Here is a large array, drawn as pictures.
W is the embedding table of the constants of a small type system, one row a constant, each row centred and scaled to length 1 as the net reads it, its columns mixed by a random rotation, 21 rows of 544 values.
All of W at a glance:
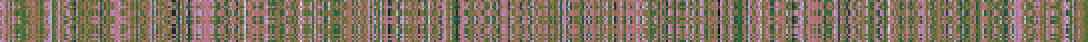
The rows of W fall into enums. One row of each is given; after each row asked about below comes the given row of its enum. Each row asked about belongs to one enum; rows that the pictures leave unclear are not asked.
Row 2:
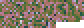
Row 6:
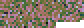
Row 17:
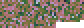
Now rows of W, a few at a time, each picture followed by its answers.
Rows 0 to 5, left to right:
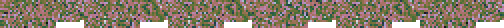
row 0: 6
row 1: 2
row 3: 17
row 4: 2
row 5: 6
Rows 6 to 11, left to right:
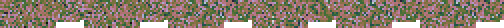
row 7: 6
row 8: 17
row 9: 2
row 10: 17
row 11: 17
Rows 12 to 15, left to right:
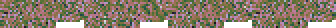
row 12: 6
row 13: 2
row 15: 6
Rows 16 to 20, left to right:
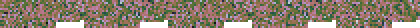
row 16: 6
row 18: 6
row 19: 17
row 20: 2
